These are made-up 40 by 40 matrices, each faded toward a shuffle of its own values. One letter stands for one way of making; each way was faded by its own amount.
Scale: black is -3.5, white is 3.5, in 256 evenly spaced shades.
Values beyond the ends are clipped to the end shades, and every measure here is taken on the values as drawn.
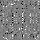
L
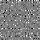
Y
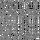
L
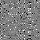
L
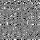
Y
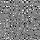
L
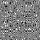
L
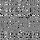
Y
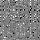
L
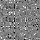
L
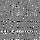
Y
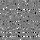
Y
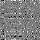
Y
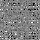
Y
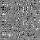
L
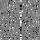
L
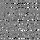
Y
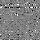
Y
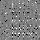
L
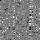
L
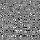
Y
